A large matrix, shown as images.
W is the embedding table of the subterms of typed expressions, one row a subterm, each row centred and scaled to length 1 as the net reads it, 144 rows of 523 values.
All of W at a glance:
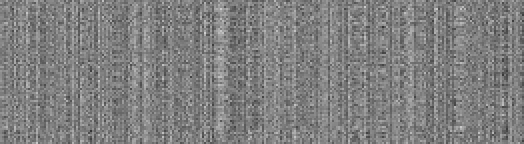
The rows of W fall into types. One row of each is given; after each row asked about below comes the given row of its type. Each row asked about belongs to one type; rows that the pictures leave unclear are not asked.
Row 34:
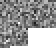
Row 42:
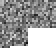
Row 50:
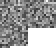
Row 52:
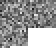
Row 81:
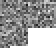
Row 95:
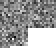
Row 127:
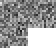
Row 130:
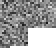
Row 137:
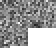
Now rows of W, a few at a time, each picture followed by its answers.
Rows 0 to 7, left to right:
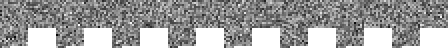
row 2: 137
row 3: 42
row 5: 130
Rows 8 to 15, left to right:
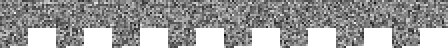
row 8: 81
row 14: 52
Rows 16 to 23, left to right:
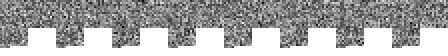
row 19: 95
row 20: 52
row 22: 50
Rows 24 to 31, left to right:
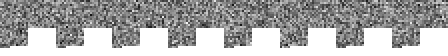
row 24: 50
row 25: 42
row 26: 95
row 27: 137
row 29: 127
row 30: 130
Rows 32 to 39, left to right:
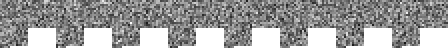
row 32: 81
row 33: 50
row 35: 42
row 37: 95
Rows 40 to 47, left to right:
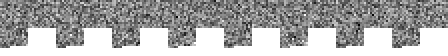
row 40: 50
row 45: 95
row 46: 130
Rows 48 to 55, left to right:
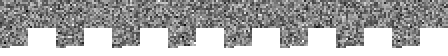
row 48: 95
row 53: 95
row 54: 130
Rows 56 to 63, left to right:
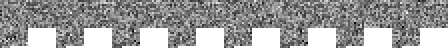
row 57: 81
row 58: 130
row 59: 81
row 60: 130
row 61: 130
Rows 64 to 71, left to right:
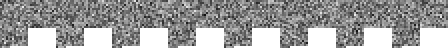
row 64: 137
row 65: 81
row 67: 42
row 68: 81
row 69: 130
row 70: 127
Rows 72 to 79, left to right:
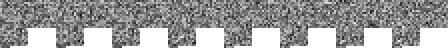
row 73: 34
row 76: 81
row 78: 137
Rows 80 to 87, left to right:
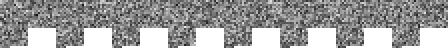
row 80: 42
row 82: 42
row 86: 42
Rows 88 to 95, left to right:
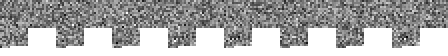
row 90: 42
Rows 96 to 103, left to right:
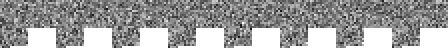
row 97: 127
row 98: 95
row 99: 81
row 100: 34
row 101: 52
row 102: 127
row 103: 81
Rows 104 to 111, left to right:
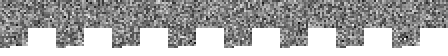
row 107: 50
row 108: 42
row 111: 95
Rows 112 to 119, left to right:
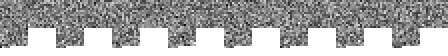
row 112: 50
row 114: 127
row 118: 81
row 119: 34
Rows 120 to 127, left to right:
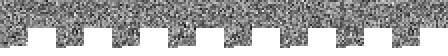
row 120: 127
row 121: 127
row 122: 50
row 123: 34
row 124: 34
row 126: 50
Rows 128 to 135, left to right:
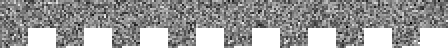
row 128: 50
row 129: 127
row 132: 137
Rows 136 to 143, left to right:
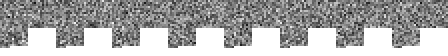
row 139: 130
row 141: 42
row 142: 127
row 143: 52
